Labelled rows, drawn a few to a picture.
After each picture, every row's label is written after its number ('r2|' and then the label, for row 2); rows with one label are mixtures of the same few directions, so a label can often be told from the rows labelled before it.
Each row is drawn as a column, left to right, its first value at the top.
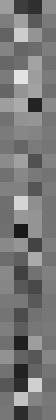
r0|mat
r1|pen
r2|mat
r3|mat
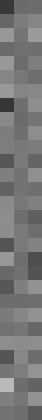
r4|mat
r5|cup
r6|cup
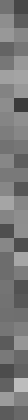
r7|pen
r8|mat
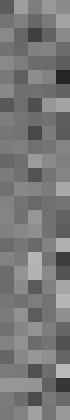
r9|mat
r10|pen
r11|cup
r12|mat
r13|mat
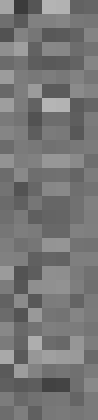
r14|mat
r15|pen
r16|cup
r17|mat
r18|mat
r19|cup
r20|mat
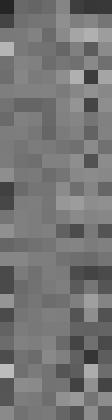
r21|pen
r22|mat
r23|mat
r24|cup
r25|pen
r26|pen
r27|mat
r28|pen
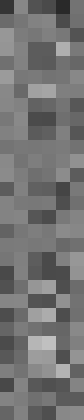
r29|pen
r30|cup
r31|cup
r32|cup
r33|pen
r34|cup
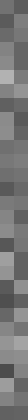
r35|mat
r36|cup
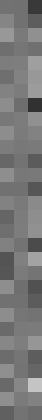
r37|cup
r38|mat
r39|mat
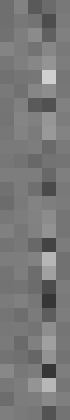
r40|pen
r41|cup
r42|mat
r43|mat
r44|cup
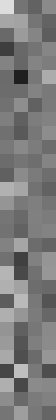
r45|pen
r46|mat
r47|mat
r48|mat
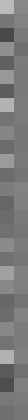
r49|mat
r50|pen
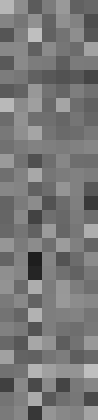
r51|mat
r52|cup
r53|cup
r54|pen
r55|mat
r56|mat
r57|pen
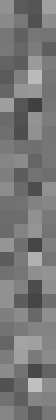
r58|mat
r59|cup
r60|mat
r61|pen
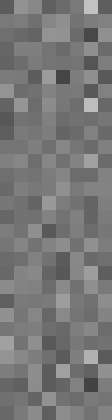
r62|cup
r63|mat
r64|pen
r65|pen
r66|mat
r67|cup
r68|mat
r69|mat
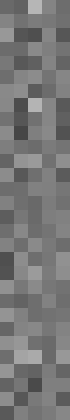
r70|cup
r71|cup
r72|mat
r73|cup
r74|cup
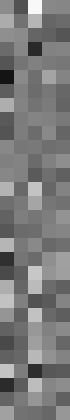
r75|mat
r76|pen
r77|pen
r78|mat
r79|cup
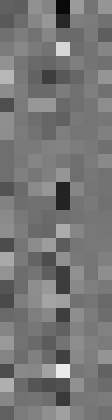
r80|mat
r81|pen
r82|mat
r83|mat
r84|pen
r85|pen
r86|cup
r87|mat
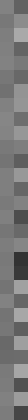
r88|cup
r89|cup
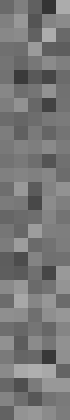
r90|cup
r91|mat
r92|pen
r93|mat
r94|pen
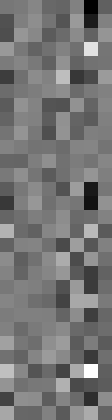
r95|pen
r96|cup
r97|pen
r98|cup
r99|mat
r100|mat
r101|pen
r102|pen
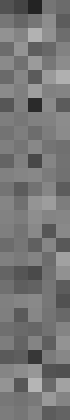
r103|mat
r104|pen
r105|mat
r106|pen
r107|mat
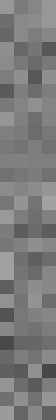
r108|cup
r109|pen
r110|mat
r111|pen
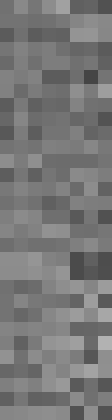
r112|cup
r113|cup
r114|cup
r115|pen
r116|pen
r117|cup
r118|mat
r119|cup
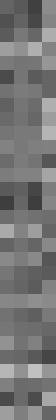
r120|pen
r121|pen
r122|pen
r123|cup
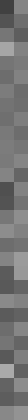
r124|pen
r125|cup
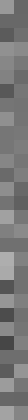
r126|cup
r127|pen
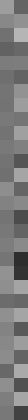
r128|pen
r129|cup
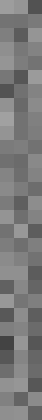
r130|cup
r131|pen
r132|pen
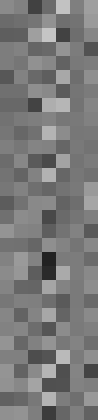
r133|pen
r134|cup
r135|mat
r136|cup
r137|mat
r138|pen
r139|pen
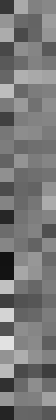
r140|cup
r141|mat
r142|mat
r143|pen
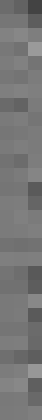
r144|mat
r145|mat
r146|pen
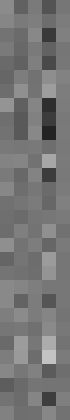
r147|mat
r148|cup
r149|cup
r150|cup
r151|pen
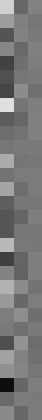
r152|mat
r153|cup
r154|cup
